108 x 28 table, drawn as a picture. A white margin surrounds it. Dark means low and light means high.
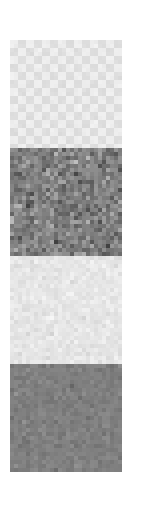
The table splits into 4 rows of 1 panel. Panel 1,1: very high, checkered, faint in contrast. Panel 2,1: middling, fine-grained. Panel 3,1: very high, fine-grained, faint in contrast. Panel 4,1: middling, fine-grained, faint in contrast.
